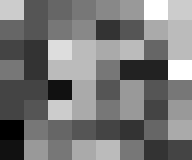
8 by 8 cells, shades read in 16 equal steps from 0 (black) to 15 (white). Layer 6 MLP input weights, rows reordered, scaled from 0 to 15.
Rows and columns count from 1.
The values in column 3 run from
1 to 13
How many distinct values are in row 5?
6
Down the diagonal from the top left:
12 5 13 11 5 9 6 4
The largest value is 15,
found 2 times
